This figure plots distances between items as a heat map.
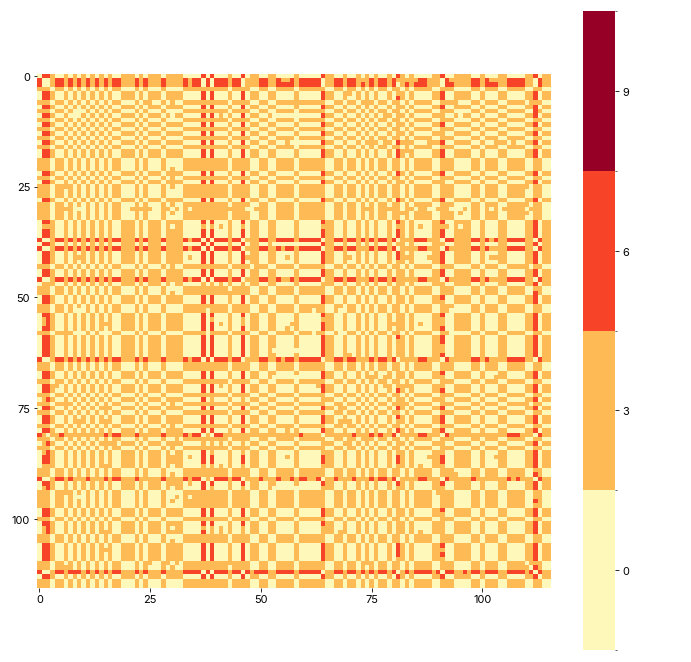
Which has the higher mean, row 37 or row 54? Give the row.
37
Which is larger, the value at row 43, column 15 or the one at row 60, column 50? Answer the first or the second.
the first
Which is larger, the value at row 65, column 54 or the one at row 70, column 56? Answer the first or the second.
the first
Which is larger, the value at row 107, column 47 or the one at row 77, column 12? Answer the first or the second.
the second
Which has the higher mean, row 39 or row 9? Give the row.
39
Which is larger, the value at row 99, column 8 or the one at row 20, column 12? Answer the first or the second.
the first
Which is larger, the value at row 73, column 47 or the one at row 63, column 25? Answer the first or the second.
the second
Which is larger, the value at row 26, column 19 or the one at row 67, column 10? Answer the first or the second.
the second
